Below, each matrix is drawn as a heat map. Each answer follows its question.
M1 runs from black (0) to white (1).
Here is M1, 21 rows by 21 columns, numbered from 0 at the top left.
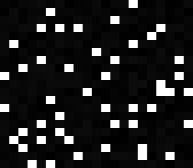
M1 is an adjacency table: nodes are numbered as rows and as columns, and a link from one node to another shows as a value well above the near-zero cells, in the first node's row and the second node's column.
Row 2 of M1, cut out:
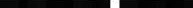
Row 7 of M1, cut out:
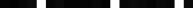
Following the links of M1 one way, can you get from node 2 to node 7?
yes
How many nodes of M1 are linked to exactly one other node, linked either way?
0
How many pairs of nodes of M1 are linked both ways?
3
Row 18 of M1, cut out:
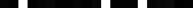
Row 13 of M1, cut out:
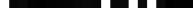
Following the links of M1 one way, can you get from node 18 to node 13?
no
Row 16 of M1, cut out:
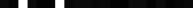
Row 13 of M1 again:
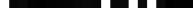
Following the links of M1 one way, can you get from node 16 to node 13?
no
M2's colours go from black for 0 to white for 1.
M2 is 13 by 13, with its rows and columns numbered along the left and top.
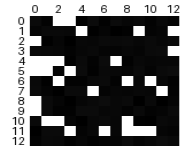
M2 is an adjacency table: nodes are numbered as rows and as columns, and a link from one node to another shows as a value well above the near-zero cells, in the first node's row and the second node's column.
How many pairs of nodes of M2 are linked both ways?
2
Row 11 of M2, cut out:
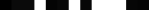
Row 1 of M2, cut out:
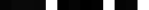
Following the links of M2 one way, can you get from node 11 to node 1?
yes
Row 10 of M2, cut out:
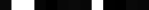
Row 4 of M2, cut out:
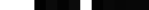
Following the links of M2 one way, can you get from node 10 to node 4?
yes
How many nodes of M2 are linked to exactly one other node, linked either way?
0
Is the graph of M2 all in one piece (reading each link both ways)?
yes
